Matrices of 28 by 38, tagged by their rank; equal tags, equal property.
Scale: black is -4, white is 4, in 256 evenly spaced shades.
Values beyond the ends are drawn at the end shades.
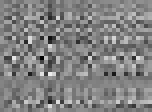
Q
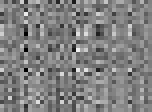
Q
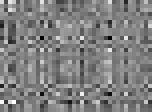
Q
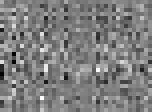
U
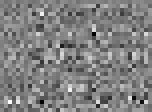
U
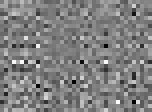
U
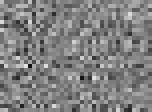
U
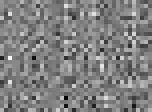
U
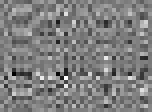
Q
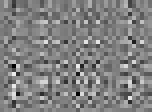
Q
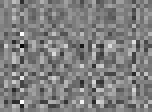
Q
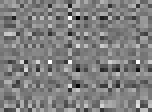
Q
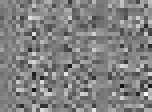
U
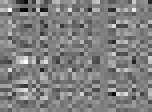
Q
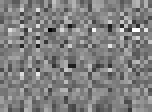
U
